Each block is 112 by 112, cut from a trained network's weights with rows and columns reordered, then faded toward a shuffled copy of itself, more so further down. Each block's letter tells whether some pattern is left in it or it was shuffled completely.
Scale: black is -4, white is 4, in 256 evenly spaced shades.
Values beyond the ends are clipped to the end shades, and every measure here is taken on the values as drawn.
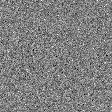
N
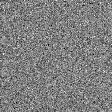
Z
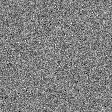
N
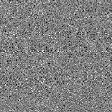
Z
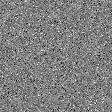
N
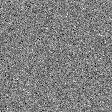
N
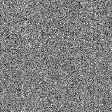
Z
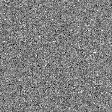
Z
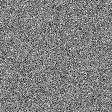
N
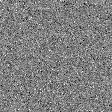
N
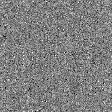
Z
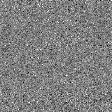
Z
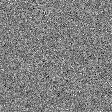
N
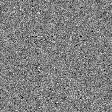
Z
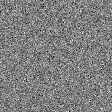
N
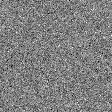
N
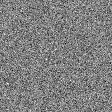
N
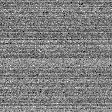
Z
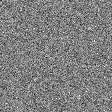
N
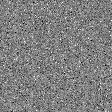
N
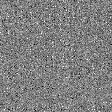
Z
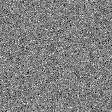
N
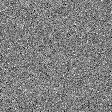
N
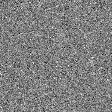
Z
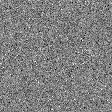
N
